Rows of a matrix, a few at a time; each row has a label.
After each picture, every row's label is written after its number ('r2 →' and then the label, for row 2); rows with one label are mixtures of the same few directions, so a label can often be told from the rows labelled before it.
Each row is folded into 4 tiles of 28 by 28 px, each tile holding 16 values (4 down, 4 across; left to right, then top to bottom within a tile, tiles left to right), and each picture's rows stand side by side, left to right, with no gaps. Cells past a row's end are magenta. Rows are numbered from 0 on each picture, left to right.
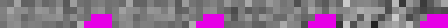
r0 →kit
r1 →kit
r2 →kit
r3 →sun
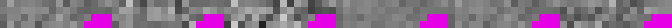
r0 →sun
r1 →kit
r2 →sun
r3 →sun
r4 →sun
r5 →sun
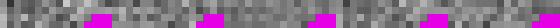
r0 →sun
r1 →kit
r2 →kit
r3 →sun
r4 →sun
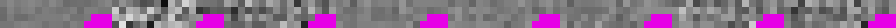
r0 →sun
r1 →sun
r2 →kit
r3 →kit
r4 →kit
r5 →sun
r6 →kit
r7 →kit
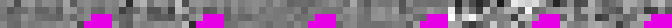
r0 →kit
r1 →kit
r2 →sun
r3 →kit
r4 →sun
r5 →kit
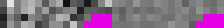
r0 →sun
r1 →kit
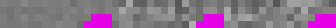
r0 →kit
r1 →kit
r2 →sun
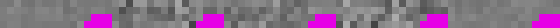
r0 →kit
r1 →kit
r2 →sun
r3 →sun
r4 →sun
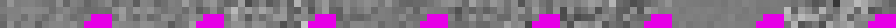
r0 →sun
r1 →kit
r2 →kit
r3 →sun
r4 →kit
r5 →sun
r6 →sun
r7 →sun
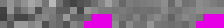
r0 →sun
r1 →sun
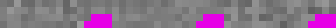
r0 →kit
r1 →sun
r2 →kit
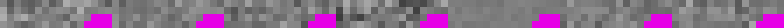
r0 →sun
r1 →sun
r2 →kit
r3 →sun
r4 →sun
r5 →sun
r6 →kit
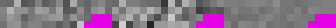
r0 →kit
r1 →sun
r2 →sun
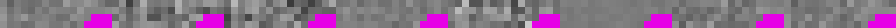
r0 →sun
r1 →kit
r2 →sun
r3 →kit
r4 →kit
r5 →kit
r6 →sun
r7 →sun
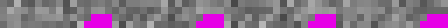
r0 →kit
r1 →sun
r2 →sun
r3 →sun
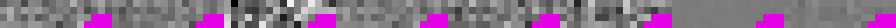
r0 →kit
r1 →kit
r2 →sun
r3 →kit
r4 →kit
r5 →kit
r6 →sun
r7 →kit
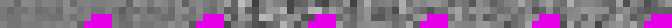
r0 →kit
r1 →kit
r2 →kit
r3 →kit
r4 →kit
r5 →sun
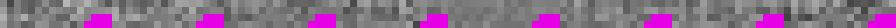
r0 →sun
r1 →sun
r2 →sun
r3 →kit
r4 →sun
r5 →kit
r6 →kit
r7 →sun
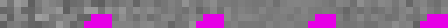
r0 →kit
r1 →kit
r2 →sun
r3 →kit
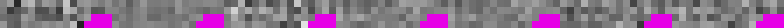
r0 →kit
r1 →kit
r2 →kit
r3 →sun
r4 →sun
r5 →kit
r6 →kit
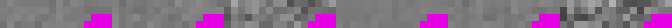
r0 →sun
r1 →sun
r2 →sun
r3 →sun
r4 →kit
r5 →sun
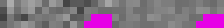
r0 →sun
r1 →kit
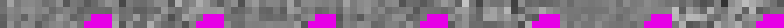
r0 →sun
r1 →sun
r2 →kit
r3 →sun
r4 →kit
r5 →sun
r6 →sun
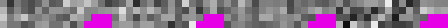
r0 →sun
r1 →kit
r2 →kit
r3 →sun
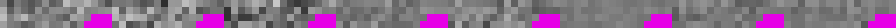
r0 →sun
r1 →sun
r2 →sun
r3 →sun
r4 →sun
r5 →kit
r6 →sun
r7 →kit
